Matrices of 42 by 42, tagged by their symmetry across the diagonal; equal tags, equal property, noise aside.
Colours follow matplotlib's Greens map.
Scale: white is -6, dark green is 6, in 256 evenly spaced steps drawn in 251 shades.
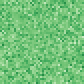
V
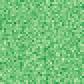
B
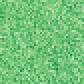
B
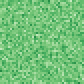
V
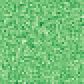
V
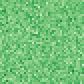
B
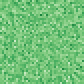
V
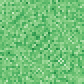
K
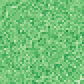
K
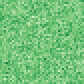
B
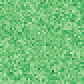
V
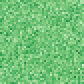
B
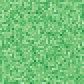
K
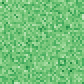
K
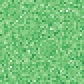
K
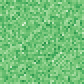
K
